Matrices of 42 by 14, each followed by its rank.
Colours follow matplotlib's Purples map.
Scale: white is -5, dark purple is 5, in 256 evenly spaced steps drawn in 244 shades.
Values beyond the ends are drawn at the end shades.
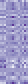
two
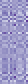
two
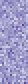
full rank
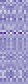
two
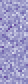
full rank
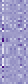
two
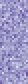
full rank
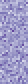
full rank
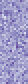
full rank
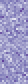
full rank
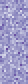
full rank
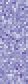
full rank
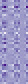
two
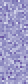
full rank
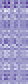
two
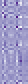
two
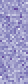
full rank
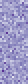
full rank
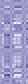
two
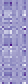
two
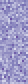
full rank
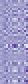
two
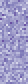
full rank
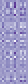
two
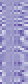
two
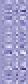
two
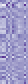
two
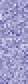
full rank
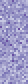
full rank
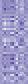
two
